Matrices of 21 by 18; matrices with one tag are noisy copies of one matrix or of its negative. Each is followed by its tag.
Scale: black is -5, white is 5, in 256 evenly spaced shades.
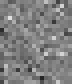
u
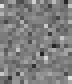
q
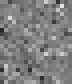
u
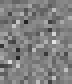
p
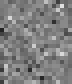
u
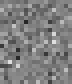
p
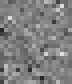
u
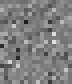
p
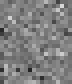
u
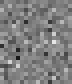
p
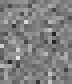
p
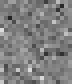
u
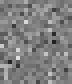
p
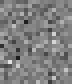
p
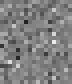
p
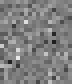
p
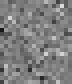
u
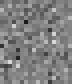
p
